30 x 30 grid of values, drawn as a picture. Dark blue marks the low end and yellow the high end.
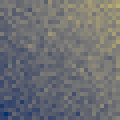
The top right is the ninth with the highest average. Neither half mirrors the other. The texture is fine-grained noise. The bottom left is the ninth with the lowest average. The field climbs toward the top right. The values follow a bell shape.
